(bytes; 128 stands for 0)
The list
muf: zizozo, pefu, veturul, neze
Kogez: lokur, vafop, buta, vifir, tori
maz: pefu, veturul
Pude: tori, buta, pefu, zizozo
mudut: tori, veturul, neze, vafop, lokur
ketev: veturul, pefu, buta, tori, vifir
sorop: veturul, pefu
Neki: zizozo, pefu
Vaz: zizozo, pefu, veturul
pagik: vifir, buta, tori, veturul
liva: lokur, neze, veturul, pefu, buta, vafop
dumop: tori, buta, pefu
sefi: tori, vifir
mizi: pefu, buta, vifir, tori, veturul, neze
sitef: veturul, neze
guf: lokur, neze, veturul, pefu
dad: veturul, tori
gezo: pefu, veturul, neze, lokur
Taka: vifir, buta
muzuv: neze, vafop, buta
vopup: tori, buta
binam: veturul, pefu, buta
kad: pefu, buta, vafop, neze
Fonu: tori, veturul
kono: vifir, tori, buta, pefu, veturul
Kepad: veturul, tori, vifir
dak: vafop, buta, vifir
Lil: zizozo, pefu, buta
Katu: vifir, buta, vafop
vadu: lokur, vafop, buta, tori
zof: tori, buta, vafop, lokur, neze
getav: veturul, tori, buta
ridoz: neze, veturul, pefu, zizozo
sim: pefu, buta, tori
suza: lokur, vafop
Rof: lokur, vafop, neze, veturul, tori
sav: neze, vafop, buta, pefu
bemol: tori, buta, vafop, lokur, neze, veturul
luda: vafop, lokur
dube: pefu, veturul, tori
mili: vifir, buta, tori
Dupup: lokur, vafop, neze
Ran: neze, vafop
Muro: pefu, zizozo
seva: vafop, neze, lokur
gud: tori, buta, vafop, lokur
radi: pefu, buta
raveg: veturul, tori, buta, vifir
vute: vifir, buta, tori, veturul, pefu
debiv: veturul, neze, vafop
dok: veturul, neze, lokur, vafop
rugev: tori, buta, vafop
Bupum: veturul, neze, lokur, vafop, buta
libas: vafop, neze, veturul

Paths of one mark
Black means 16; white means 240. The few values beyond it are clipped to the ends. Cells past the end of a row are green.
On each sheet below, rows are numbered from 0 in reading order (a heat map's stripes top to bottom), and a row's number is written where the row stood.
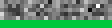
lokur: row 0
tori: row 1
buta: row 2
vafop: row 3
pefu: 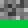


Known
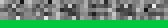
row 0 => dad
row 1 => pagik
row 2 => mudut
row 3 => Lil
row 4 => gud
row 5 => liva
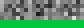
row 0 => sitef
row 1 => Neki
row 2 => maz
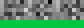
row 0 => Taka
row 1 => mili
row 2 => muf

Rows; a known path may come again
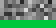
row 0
Taka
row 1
Rof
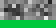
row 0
luda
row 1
Fonu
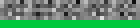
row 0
kono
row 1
Lil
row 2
sim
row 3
maz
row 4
mili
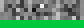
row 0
muf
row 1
Katu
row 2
gezo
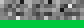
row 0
pagik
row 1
getav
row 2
liva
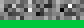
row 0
kad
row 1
Muro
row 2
Ran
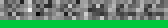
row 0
ketev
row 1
Pude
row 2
Kogez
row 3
gud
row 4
Bupum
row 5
muzuv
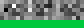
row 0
debiv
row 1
ridoz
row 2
zof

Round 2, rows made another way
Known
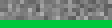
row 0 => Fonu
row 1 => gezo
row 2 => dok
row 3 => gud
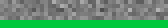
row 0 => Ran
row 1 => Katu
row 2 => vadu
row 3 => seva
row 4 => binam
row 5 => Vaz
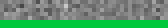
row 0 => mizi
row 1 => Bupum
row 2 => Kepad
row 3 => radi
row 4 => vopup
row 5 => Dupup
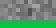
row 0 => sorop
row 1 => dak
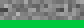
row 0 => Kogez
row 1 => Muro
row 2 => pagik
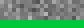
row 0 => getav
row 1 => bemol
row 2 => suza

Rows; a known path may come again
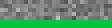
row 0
muf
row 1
libas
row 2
bemol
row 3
rugev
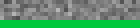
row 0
mudut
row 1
Muro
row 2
gezo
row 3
maz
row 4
muzuv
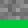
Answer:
Neki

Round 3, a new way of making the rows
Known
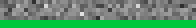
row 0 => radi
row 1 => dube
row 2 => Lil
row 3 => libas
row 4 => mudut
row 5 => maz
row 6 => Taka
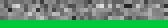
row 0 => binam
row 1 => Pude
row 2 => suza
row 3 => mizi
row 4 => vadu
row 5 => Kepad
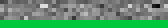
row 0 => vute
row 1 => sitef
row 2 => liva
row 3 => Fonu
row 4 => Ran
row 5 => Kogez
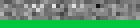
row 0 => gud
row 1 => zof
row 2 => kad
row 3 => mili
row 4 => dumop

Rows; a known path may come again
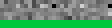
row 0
dad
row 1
sorop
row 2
mudut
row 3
Neki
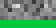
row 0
binam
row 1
sim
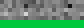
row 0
Vaz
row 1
maz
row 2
luda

